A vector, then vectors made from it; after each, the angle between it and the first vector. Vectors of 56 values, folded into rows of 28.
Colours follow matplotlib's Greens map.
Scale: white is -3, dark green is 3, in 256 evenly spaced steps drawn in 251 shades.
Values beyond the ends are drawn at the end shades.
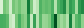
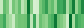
nearly parallel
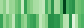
partly aligned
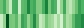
orthogonal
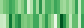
partly opposed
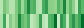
partly aligned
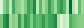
partly aligned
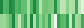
nearly opposite
